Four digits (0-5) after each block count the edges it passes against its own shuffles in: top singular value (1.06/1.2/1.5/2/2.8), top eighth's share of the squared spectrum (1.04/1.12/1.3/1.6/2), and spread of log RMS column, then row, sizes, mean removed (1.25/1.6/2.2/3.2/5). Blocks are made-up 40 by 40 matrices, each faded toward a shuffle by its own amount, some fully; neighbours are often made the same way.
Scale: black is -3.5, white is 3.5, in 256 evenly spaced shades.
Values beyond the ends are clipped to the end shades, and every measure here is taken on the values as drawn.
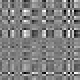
5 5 4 4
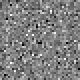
0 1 0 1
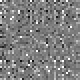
3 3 2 1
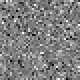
0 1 0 1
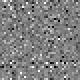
3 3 1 1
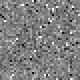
1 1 0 0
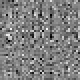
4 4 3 2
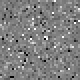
0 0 0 0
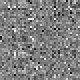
3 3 2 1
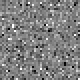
0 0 0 0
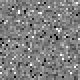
0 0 0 0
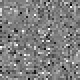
3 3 2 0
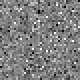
1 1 0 0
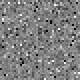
0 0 0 0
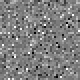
0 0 0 0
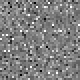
0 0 0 0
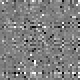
4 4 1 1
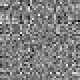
4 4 2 2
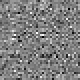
3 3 1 1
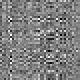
4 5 3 3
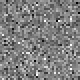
2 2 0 0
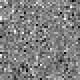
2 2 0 0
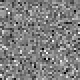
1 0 0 0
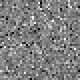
1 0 0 0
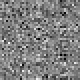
3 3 2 1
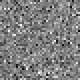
1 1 0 0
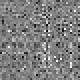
4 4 2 1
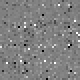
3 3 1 1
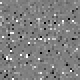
1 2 0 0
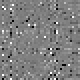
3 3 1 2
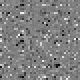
3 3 1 2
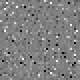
0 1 0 0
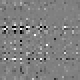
4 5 2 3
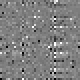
4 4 2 2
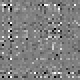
4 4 2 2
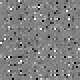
3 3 1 1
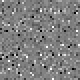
3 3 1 1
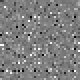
3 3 1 1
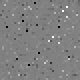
0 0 0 0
